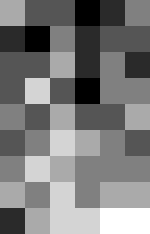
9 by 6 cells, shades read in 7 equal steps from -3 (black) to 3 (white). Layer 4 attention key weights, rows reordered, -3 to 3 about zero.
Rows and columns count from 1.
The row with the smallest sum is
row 2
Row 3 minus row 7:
-1 -3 0 -2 0 -2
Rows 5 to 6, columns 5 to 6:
-1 1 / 0 -1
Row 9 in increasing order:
-2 1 2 2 3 3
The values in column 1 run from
-2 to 1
